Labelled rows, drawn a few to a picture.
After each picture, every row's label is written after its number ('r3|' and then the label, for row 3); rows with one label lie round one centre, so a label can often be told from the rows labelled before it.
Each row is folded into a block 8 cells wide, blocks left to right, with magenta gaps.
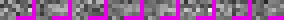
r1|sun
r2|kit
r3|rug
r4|kit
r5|kit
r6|sun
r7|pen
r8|kit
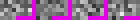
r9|sun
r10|kit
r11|sun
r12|pen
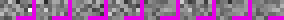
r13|sun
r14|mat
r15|rug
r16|sun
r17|kit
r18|mat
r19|kit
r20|kit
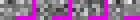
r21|mat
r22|rug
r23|pen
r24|mat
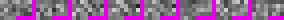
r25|rug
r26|pen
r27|sun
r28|sun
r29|sun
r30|kit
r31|mat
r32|pen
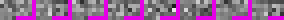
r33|mat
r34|pen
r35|mat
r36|pen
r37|sun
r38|rug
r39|mat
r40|pen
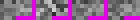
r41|kit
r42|sun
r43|kit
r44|kit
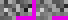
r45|sun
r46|sun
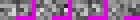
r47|pen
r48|sun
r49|pen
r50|rug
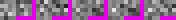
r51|pen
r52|sun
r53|rug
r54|rug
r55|sun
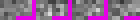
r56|kit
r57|pen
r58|kit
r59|kit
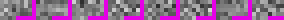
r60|rug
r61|kit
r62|mat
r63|sun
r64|rug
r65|sun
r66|kit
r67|sun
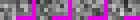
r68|pen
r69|kit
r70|rug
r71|pen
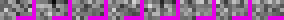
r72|sun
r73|pen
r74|rug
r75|rug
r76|pen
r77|mat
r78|mat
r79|rug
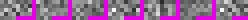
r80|sun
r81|mat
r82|rug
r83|sun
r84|pen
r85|kit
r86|sun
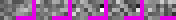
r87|kit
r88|mat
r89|sun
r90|sun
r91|rug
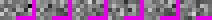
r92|sun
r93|rug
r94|rug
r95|pen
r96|rug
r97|pen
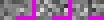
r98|kit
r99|sun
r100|pen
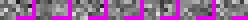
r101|sun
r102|kit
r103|sun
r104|mat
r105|pen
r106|rug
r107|mat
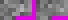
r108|kit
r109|kit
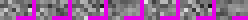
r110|sun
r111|rug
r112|sun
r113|kit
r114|mat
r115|sun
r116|kit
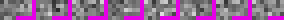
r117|kit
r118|pen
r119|mat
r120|kit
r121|mat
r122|pen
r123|mat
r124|mat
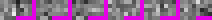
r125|pen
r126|kit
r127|kit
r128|mat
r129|pen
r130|rug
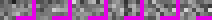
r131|kit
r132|kit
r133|mat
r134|pen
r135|sun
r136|sun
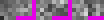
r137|kit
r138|rug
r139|pen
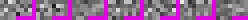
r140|sun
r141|pen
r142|kit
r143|mat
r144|sun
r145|mat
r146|kit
